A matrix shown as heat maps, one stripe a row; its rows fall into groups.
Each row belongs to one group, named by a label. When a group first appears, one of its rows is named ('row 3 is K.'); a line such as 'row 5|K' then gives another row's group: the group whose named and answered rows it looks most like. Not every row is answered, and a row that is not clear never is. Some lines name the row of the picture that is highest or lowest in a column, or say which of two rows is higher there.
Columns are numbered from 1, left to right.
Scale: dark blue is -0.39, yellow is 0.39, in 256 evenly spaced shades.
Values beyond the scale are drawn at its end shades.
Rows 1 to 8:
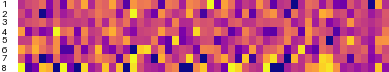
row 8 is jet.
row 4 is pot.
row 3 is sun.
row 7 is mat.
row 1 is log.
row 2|mat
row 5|sun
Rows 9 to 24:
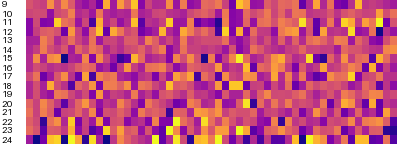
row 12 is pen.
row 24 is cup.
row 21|log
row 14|sun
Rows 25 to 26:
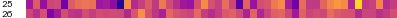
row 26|mat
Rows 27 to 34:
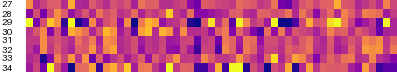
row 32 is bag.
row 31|bag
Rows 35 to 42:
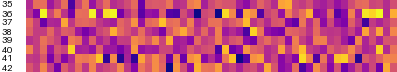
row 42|log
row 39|cup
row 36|bag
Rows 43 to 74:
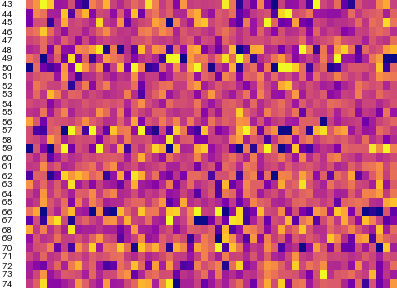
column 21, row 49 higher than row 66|Yes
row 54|mat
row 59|log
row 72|cup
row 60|mat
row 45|log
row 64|bag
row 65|sun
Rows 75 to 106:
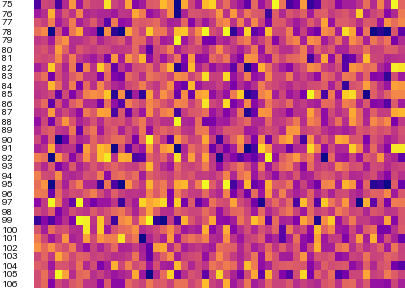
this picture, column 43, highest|99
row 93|mat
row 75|log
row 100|cup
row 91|sun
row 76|pen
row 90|mat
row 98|mat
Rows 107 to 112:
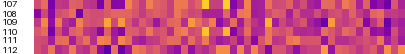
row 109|pen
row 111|pen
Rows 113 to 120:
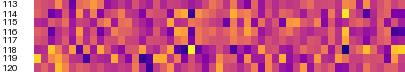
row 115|pen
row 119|jet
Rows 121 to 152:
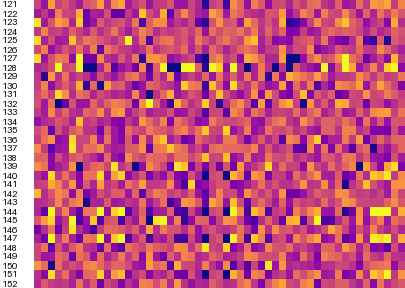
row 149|jet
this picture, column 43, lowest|145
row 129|pen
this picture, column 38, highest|145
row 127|jet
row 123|jet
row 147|bag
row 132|mat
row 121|bag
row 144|bag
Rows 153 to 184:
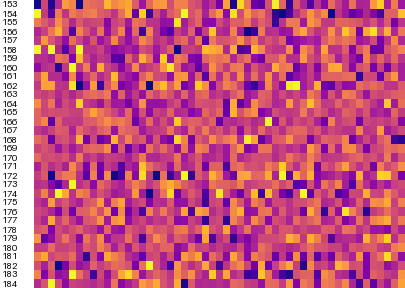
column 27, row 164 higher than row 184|Yes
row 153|log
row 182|mat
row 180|sun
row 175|bag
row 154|pot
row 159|cup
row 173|pot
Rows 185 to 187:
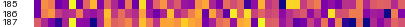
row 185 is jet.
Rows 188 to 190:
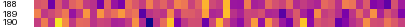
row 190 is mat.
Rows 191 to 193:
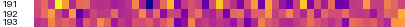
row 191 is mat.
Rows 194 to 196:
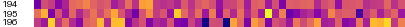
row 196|bag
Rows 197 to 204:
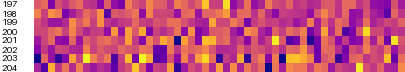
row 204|pen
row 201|log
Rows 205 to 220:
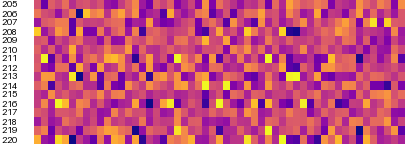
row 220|jet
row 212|jet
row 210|pot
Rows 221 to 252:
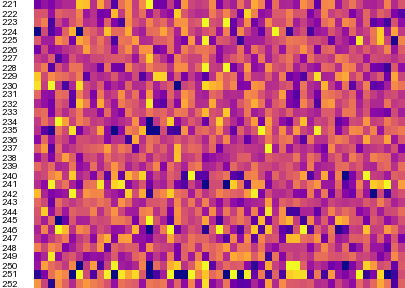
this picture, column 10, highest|241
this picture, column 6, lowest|251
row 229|jet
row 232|jet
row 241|bag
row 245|mat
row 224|log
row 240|sun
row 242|pot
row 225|pen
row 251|pen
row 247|pen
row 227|mat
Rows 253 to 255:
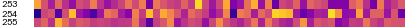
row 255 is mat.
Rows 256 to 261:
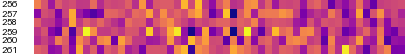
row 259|cup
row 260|pen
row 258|pot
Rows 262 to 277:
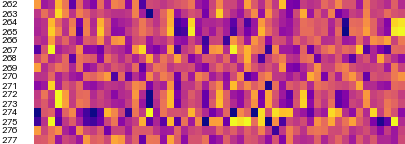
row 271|pen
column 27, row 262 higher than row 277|Yes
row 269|jet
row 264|sun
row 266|bag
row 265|sun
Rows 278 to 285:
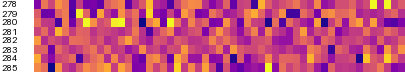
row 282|pot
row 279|jet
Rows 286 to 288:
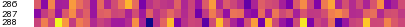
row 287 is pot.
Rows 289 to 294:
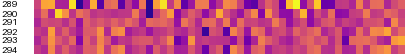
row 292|bag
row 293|sun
